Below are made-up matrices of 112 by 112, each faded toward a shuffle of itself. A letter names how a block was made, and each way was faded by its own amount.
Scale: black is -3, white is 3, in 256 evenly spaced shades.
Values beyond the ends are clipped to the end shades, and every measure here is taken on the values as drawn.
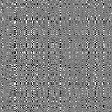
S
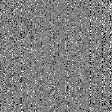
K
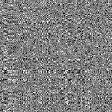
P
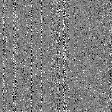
K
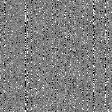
K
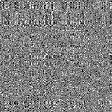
P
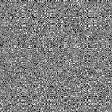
P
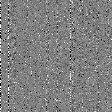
K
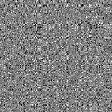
P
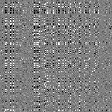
S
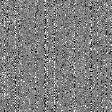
K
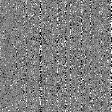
K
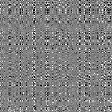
S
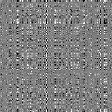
S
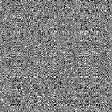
P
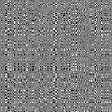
S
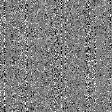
K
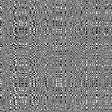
S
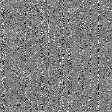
K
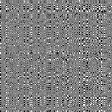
S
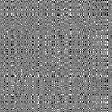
S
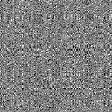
P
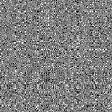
P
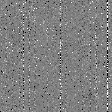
K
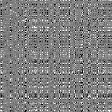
S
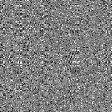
P
